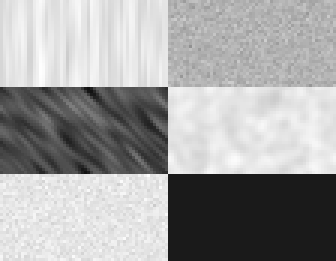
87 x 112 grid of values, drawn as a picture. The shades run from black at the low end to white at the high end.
It is made of 3 by 2 panels. Panel 1,1: very high, streaked downward, faint in contrast. Panel 1,2: high, fine-grained, faint in contrast. Panel 2,1: low, slanting down to the right. Panel 2,2: very high, blotchy, faint in contrast. Panel 3,1: very high, fine-grained, faint in contrast. Panel 3,2: very low, flat.
